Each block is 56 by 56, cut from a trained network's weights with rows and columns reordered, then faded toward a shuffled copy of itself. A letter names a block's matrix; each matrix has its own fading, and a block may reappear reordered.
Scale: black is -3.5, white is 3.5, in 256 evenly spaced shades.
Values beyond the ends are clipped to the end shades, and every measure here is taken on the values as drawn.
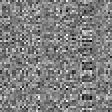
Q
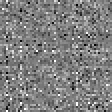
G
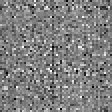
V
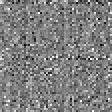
V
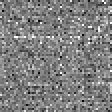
G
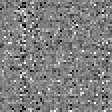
G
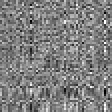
Q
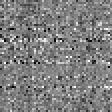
V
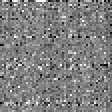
V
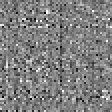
V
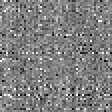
V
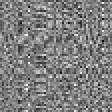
Q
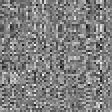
Q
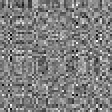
Q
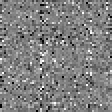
G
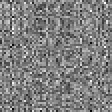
Q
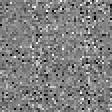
G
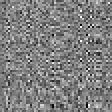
Q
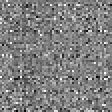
V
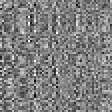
Q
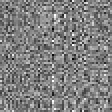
Q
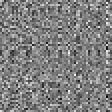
Q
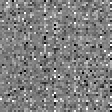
G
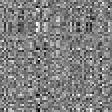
Q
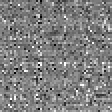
G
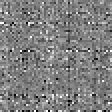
V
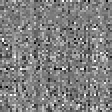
V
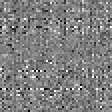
V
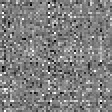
G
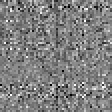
V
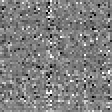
G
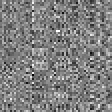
Q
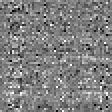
G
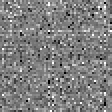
G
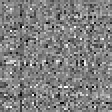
V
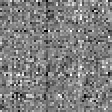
V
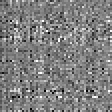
V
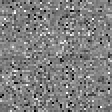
G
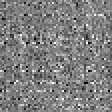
V
